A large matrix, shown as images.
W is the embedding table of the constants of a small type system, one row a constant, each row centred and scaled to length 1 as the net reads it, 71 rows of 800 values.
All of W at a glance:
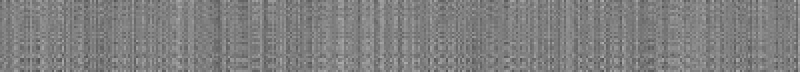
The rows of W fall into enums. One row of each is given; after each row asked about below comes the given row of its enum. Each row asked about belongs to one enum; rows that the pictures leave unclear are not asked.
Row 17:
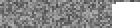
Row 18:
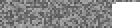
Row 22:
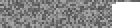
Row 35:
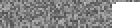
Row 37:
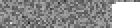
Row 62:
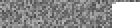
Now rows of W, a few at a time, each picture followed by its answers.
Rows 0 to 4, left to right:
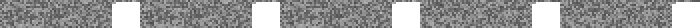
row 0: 18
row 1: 18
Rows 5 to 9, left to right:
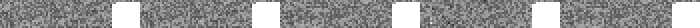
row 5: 35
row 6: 35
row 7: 18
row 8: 37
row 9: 18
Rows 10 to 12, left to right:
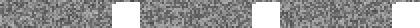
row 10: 17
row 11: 18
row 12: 35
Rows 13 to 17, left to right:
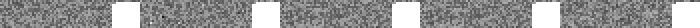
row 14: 37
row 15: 18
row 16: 18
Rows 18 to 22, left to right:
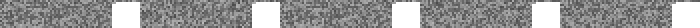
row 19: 62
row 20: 18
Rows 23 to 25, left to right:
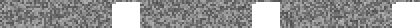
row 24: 22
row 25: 35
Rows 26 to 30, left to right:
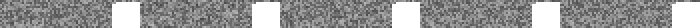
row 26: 18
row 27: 17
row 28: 35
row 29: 22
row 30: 22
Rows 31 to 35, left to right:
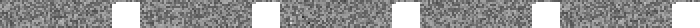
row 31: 35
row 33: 37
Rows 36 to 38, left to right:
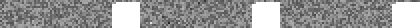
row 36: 18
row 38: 22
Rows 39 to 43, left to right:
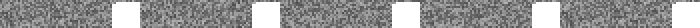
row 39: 35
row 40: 62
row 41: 22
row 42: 18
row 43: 35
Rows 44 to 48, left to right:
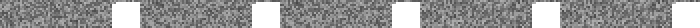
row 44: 35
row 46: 22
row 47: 62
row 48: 62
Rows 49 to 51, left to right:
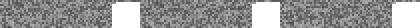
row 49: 22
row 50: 22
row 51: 18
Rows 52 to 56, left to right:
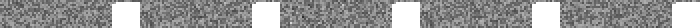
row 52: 22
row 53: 35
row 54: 37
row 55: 35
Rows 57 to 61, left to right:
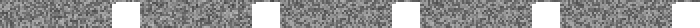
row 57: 35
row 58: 17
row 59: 22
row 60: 22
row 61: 22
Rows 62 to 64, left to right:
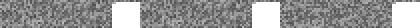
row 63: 62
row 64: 18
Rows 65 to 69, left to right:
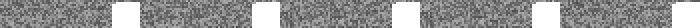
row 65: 22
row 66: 18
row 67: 35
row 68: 35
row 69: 22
